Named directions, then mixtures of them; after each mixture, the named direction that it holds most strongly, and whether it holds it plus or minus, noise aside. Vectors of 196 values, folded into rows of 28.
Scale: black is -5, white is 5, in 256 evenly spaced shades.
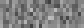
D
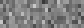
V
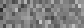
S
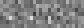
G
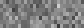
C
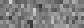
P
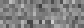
P, plus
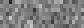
P, minus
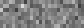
S, minus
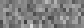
D, minus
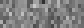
V, plus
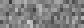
P, minus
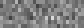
G, minus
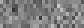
C, plus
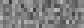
D, plus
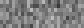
D, plus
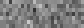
P, minus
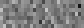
S, minus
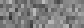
P, plus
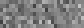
V, minus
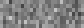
D, plus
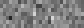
P, plus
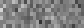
S, minus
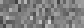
S, plus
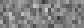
V, plus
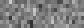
P, plus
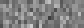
D, minus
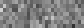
S, minus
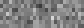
P, plus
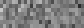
S, minus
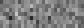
G, minus
